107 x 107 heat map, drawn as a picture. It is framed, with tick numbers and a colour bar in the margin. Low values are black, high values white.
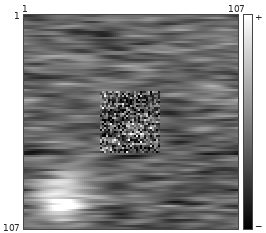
Bumps: one, in the bottom left. Odd patch: rougher, in the centre. Mirror symmetry: none. Roughest part: centre. Ninth with the highest average: bottom left.
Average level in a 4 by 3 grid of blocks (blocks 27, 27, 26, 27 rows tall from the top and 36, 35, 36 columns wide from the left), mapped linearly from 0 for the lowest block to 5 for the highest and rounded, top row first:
111 / 101 / 100 / 500
